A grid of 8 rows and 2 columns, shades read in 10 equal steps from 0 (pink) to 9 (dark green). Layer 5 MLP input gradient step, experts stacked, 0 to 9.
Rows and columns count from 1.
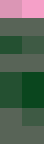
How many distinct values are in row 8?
1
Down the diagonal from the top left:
1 6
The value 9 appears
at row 5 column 2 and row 6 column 2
